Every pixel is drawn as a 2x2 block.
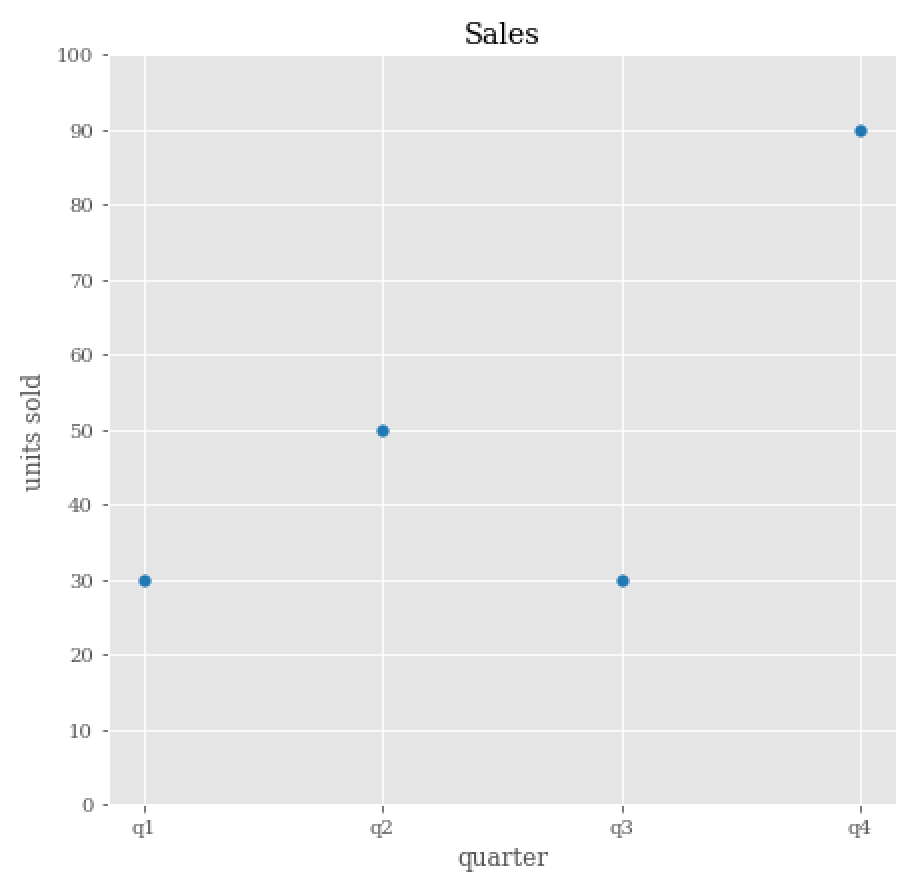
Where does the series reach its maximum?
q4
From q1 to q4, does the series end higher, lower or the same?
higher
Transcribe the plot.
Title: Sales
x-axis: quarter, ticks q1 q2 q3 q4
y-axis: units sold, ticks 0 10 20 30 40 50 60 70 80 90 100
Values:
30 50 30 90
